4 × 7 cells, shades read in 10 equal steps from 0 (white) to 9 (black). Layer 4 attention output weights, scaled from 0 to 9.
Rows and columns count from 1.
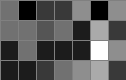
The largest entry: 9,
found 2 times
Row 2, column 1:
5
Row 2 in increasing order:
3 5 5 5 6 7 8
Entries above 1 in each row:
7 7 6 7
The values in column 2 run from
5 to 9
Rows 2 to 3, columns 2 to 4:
5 6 5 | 5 8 8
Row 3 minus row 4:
0 -3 1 3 4 -3 -3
